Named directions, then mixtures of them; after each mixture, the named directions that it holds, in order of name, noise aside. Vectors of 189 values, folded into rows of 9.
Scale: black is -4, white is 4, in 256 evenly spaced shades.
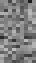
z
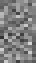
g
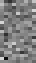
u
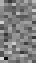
u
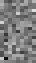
u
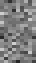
g, u, z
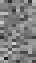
g, u, z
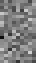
g, z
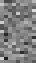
u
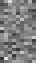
u, z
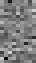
u, z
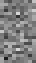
g, u, z
